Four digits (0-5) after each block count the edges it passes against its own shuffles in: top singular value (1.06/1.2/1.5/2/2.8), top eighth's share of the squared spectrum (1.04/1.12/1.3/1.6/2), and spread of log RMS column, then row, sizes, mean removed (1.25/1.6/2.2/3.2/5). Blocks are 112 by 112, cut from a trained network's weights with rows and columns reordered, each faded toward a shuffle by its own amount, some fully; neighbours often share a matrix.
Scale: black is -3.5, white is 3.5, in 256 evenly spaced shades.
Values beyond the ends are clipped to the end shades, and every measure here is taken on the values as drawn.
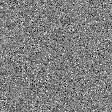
0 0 0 0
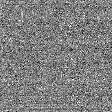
2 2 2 0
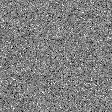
0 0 0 0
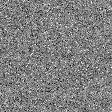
0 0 0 0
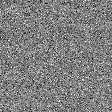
0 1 0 0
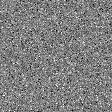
0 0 0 0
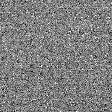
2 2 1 0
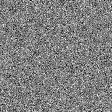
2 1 0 0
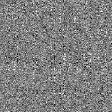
3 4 3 2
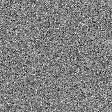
1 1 0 0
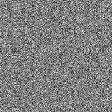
4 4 2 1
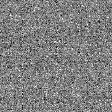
2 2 2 0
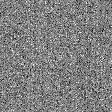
1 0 0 0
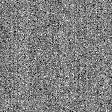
2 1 0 0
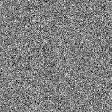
3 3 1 0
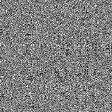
3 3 2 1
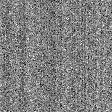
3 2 0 1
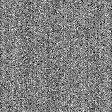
2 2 0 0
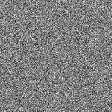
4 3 1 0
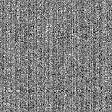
4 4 1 3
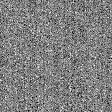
2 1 0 0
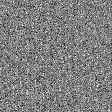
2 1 0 0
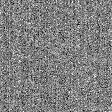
2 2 0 0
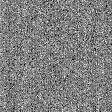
2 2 0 0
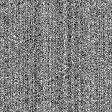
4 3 1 2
